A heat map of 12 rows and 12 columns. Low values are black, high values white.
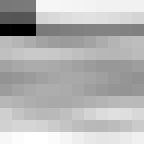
Average level on the scale: 70%. Ninth with the lowest average: top left. Roughest part: top left. Odd patch: lower, in the top left. Grain: streaks across.
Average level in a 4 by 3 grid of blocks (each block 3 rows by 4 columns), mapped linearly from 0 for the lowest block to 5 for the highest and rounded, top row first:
0 4 4 / 3 3 3 / 3 3 3 / 5 5 5
